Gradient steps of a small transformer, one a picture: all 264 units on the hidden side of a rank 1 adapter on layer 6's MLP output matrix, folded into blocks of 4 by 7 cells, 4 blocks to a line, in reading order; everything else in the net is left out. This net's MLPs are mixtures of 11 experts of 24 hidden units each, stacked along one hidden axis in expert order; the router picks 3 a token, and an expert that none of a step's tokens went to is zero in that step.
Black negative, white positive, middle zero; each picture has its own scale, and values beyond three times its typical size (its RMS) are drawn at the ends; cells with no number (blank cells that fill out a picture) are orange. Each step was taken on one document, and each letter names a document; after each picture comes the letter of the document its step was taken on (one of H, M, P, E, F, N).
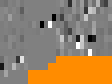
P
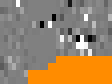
P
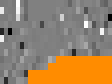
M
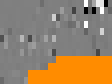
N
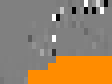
N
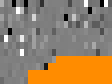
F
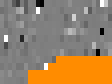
F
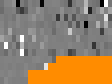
F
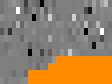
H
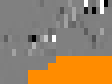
N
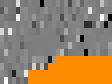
M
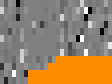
M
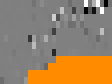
N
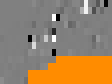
N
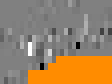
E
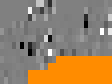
E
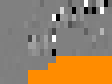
N
